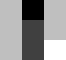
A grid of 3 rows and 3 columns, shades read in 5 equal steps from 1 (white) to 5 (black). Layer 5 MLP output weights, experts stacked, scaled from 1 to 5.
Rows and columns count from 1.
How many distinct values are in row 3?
3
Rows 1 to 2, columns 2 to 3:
5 2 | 4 2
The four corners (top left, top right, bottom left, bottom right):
2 2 2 1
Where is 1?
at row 3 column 3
